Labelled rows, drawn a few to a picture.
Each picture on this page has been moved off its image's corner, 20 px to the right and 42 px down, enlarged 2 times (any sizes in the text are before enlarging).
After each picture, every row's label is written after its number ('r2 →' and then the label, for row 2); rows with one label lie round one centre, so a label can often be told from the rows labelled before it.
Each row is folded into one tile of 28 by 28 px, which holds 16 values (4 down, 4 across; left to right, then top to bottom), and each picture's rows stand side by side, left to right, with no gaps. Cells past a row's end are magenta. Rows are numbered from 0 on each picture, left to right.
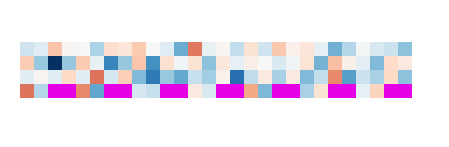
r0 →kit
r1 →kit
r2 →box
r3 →box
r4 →kit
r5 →box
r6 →box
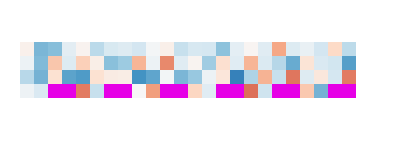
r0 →box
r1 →kit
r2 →box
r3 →box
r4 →kit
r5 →kit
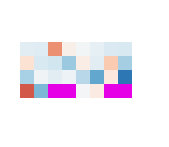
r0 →kit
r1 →box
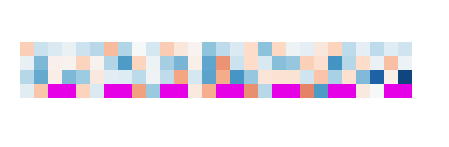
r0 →box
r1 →kit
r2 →kit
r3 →box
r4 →kit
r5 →kit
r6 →box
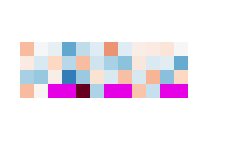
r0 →box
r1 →kit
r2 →kit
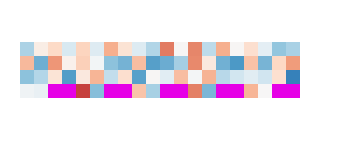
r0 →box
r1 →kit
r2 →kit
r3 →kit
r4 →box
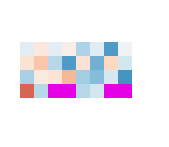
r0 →kit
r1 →box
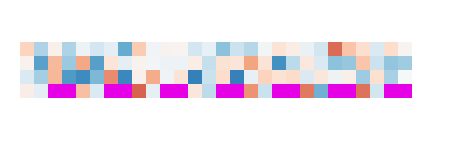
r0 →box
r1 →box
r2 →kit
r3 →box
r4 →kit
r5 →kit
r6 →kit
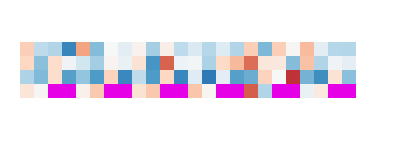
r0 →box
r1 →box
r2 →box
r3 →box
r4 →kit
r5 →box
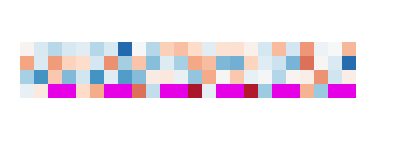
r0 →box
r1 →box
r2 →kit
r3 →kit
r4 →kit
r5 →kit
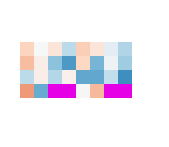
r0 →kit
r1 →box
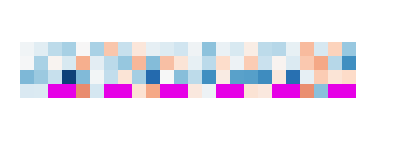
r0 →box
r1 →kit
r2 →box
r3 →box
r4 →box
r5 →kit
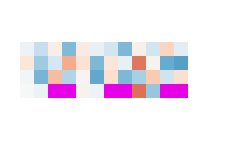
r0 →box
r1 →box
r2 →kit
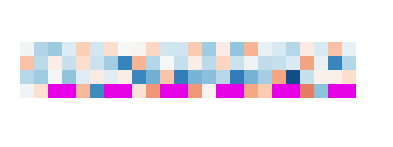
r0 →box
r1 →kit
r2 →box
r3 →box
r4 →box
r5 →kit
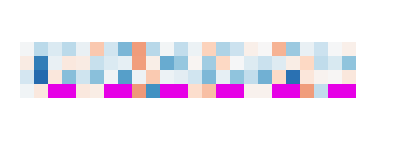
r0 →box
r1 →box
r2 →kit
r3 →box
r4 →box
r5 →kit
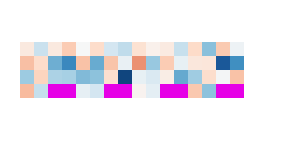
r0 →kit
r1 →box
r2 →box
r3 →kit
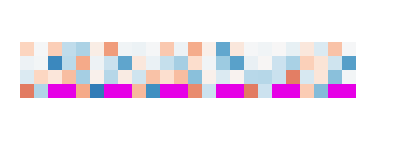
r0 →kit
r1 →kit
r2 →kit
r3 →kit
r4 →kit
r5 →kit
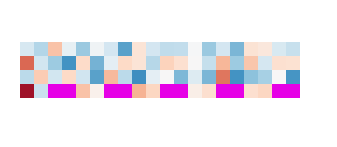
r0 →kit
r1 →box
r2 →box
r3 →box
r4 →box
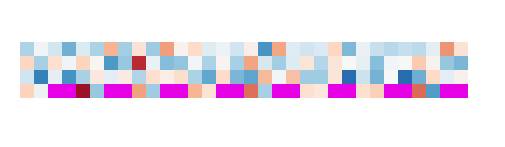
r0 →box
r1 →kit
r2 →kit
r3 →box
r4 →kit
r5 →box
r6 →box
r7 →kit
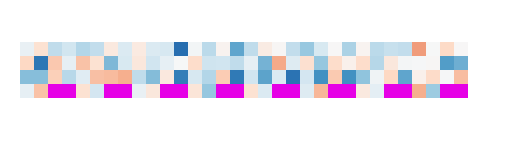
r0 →box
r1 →kit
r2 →box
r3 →box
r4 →box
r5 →box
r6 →box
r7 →kit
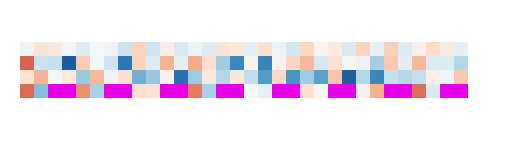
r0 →kit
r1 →kit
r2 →box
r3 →kit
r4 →box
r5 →box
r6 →box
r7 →kit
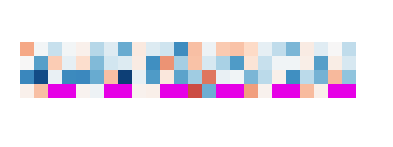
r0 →box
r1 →box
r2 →box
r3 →kit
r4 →box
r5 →box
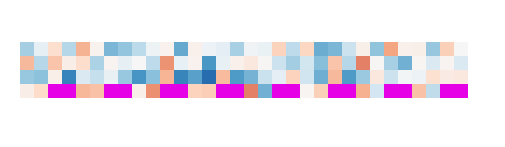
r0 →box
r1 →box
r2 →box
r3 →box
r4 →kit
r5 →box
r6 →kit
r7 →kit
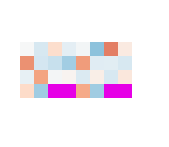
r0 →kit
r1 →kit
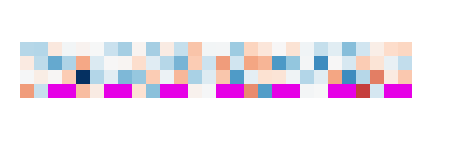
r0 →kit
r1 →box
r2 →kit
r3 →box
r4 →kit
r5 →box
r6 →kit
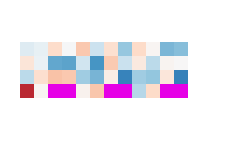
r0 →kit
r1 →box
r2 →box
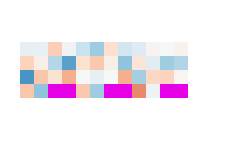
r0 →kit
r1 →kit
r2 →kit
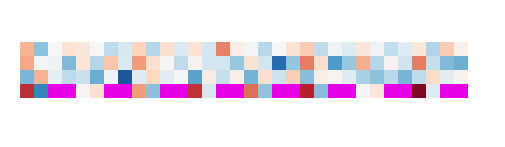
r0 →kit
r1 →box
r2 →kit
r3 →kit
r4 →kit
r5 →kit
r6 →box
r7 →kit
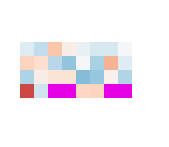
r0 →kit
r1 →box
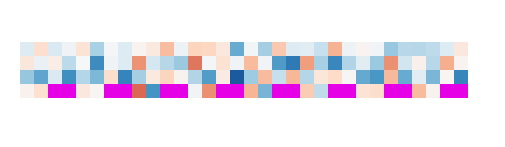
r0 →box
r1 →box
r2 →kit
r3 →box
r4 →kit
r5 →kit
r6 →box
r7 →box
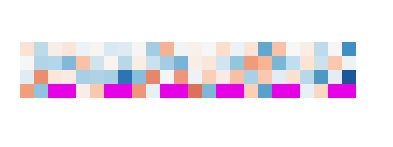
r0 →kit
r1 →box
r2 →kit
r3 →kit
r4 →kit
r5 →box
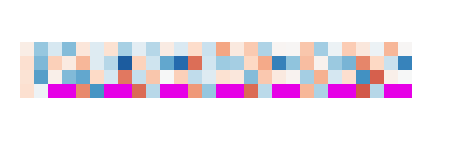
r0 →box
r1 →kit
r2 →kit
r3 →kit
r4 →kit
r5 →kit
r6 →kit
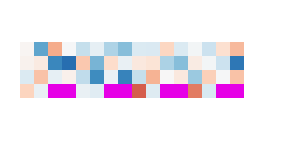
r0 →kit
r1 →box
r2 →kit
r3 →kit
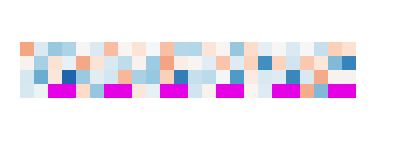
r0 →box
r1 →kit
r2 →box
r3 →box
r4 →box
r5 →kit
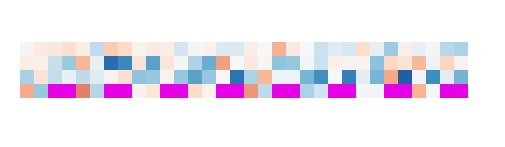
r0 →kit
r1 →kit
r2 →box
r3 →box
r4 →kit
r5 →box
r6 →box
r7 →box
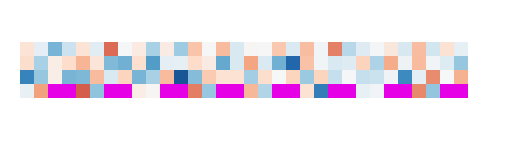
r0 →box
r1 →kit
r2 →box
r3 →kit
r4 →kit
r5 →kit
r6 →box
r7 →kit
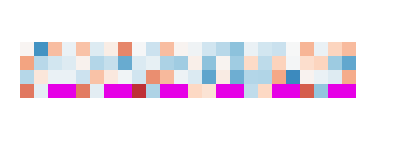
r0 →kit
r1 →kit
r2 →kit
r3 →box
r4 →box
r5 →kit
